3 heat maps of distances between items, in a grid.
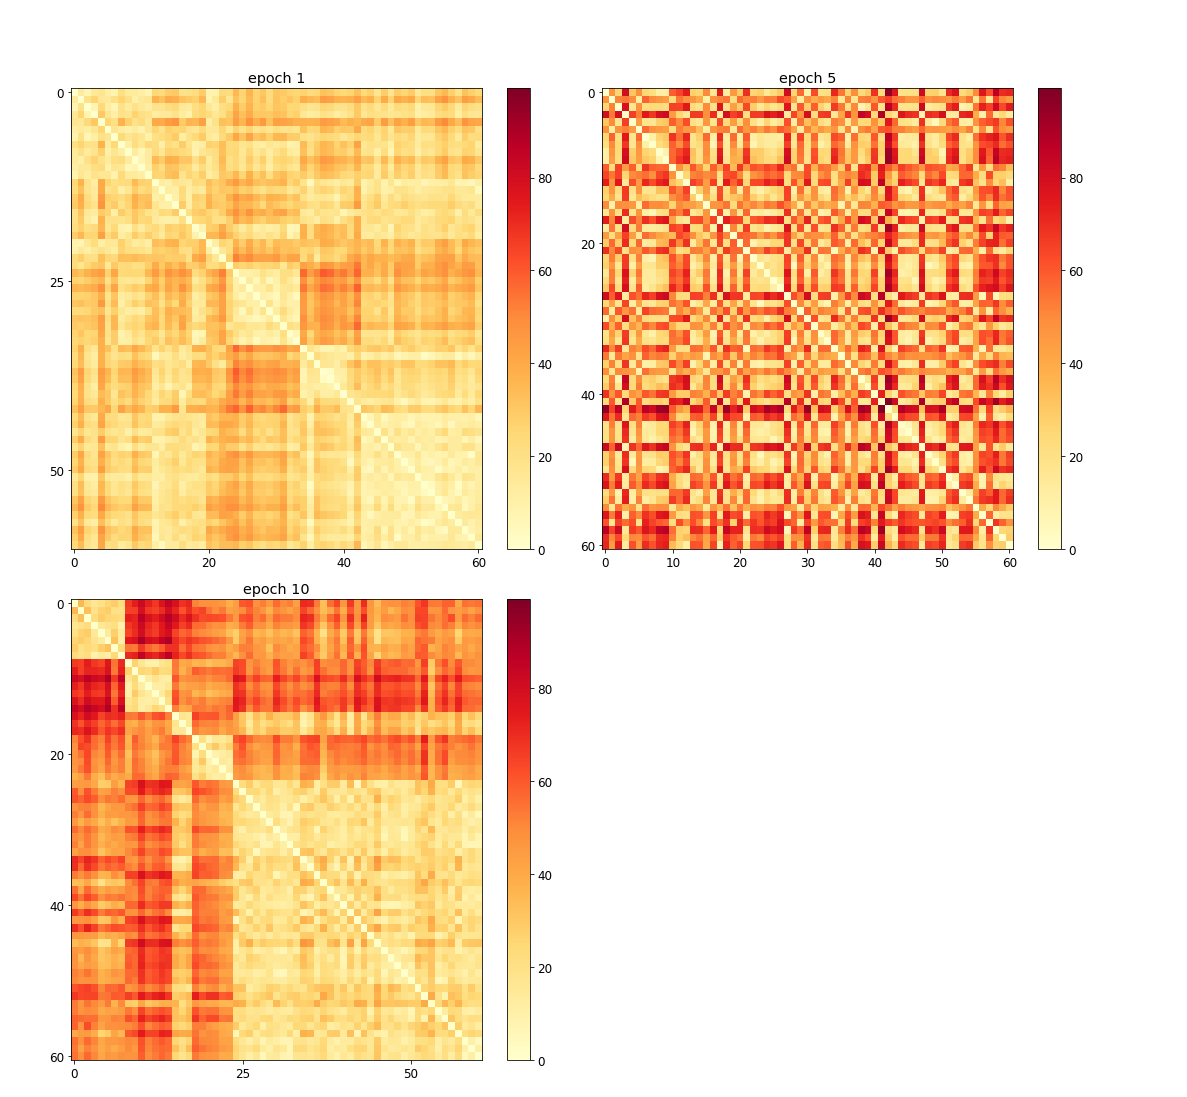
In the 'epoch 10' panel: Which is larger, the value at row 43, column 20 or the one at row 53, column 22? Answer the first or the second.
the first
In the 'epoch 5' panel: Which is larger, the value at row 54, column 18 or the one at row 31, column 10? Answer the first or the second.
the second
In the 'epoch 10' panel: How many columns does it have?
61
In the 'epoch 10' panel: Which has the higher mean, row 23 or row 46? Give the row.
23
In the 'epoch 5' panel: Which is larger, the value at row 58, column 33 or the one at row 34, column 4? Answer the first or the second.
the first
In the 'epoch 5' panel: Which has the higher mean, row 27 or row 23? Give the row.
27
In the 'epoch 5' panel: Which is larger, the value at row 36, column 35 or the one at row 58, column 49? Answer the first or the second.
the second
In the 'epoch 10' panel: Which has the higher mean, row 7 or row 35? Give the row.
7
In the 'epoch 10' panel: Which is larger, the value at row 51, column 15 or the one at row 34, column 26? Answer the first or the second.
the first
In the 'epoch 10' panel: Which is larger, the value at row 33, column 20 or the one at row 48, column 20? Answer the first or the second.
the second
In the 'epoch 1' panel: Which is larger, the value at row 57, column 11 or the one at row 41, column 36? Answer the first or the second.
the second
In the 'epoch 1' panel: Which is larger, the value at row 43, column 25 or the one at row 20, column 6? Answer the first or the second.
the first
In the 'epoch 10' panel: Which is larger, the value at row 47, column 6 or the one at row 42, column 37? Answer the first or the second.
the first
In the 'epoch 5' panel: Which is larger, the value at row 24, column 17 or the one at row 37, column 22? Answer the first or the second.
the first
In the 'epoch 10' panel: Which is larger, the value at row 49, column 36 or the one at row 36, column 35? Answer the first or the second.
the second
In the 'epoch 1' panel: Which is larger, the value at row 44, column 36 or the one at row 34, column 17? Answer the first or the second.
the first
